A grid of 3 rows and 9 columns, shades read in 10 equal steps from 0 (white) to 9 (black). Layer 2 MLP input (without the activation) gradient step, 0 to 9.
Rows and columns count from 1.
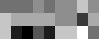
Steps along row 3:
up up down up down same down up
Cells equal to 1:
0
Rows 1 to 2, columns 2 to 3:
5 5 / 3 3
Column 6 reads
4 4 2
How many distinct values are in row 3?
6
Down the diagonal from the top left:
5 3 9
